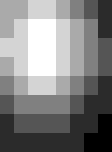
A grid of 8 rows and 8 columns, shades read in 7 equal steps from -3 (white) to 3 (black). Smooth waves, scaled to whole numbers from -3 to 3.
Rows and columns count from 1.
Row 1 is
-1 -1 -2 -2 -1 0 1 2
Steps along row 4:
down down same up up up up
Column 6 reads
0 -1 -1 -1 0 1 2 2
